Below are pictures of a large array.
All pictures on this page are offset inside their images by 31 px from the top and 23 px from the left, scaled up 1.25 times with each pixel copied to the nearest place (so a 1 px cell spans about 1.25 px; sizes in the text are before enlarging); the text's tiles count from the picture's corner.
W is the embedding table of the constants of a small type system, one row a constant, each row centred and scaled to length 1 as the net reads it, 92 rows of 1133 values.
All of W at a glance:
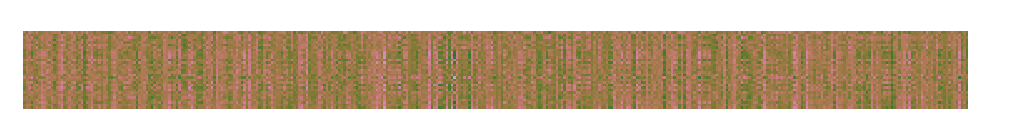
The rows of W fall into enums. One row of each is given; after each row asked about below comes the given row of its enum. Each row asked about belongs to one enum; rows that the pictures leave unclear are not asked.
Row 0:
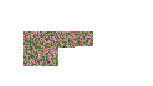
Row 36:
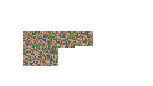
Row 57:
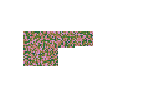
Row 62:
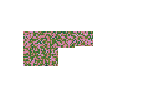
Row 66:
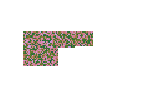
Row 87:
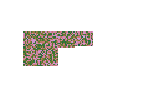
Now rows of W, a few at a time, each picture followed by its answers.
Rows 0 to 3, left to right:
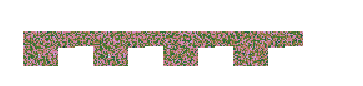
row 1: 0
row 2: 66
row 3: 57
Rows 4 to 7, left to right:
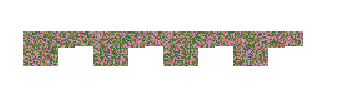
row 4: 36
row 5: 62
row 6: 62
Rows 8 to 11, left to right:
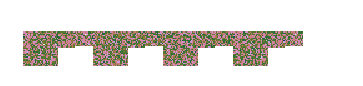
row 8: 62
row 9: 36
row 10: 66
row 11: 62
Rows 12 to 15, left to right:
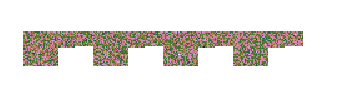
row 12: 57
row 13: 36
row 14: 0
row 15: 62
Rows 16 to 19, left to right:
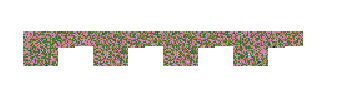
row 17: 36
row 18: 36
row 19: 0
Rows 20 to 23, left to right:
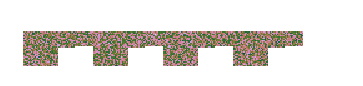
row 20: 36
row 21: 62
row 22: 66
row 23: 57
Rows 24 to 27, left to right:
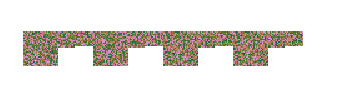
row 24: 36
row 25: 87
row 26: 57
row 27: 57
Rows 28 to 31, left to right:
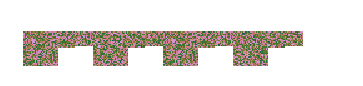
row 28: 87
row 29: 66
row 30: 87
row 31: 36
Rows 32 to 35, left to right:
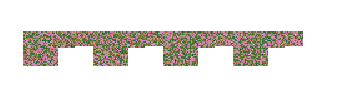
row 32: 66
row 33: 36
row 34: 62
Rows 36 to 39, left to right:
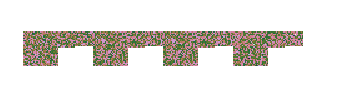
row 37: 87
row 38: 87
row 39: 62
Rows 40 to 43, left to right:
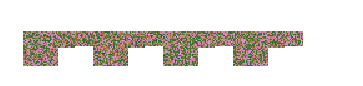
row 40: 66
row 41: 57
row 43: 87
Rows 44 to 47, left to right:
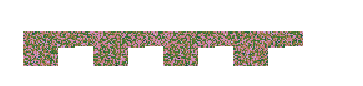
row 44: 36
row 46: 62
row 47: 57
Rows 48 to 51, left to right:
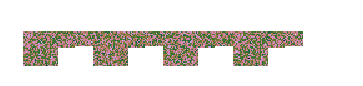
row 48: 62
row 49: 57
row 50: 66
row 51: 62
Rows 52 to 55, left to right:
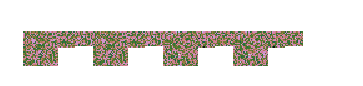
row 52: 87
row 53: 87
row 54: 0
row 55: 0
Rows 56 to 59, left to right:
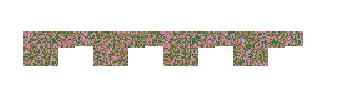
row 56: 62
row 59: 87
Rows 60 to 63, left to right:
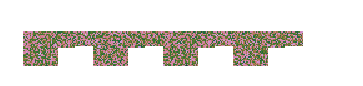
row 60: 62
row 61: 66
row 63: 36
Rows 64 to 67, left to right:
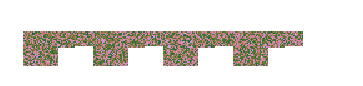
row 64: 36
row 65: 87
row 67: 62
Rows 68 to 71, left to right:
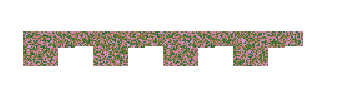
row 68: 66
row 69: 36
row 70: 66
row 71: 87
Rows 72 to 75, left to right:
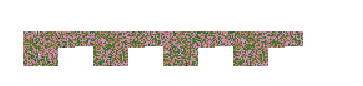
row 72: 0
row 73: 87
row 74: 62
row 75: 87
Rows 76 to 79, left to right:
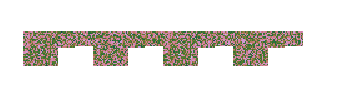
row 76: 62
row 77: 66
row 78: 62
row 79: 87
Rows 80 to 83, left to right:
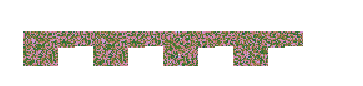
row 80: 87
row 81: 87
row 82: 0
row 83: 36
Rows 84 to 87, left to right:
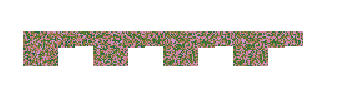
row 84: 57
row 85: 66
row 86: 87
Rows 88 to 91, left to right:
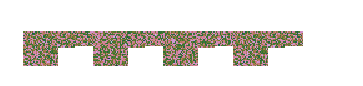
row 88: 36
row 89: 62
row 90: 87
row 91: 36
